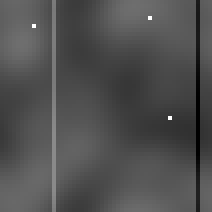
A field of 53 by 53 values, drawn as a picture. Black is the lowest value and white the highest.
Columns 14 and 50 stand out from the rest. The ninth with the lowest average is the middle right. On average the colour sits 30% of the way up the scale. There are three isolated cells, each far higher than the cells round it. A few values lie far out on both sides of the bulk.
